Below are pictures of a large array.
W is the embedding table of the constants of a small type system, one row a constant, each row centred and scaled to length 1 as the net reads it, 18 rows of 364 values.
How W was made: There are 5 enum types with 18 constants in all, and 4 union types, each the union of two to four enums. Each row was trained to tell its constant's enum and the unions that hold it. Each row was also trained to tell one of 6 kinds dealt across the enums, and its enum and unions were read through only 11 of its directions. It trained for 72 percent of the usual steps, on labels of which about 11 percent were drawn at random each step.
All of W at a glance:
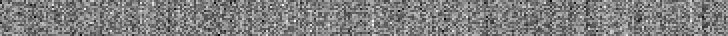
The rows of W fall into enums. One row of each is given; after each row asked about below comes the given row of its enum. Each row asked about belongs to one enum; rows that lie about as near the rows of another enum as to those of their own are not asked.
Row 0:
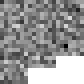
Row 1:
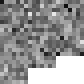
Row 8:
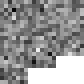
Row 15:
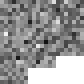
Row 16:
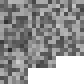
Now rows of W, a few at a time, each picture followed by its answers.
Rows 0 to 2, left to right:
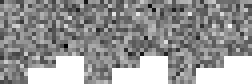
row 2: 16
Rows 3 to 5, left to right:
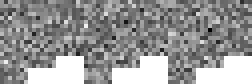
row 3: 15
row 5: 15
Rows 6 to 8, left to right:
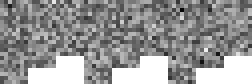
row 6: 16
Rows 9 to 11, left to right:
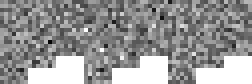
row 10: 1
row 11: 0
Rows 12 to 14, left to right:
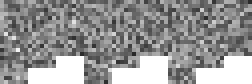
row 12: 16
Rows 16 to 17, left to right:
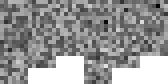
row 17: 15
